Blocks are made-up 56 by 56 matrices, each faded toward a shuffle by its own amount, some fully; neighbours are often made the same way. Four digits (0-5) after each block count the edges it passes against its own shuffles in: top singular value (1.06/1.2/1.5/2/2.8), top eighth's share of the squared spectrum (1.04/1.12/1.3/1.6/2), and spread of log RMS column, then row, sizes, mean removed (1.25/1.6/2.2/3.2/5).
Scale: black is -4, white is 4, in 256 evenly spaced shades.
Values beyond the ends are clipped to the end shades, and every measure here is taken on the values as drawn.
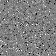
1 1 0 0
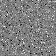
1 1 0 0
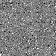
1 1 0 0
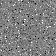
0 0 0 0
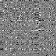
4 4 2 3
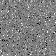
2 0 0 0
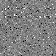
3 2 0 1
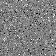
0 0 0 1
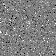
0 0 0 0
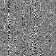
2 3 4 0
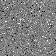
0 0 0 0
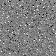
0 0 0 0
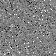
0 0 0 0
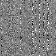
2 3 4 0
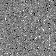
1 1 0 0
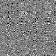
4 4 2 2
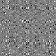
4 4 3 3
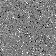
0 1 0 0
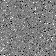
1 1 0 0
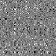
4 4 2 2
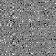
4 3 2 1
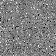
1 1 0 0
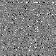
3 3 1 2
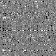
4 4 1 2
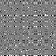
5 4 2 3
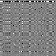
5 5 2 3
